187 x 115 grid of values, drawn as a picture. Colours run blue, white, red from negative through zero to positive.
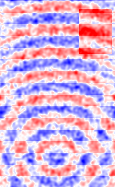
The ninth with the highest average is the top right. Concentric rings centre on the bottom middle. Horizontal stripes repeat 8 times down the table. In the top right lies a patch that is higher than the rest. Overall the values sit about 50% of the way up the scale.
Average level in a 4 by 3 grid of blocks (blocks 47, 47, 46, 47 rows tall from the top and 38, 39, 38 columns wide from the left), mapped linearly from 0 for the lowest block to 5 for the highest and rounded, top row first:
0 0 5 | 0 0 1 | 0 0 0 | 0 0 0
